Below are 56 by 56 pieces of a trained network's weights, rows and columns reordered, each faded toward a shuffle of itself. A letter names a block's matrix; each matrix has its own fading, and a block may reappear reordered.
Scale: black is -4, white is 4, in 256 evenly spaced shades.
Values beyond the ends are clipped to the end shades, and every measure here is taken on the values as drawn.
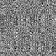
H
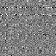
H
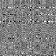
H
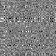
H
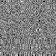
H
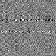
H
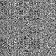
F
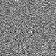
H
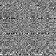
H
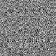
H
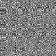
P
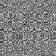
P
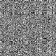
F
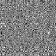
P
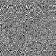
P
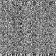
F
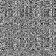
F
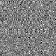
P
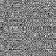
H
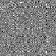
P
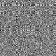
P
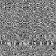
P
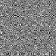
P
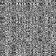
F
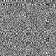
P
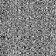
F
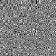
P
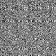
F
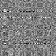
H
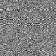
P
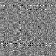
H
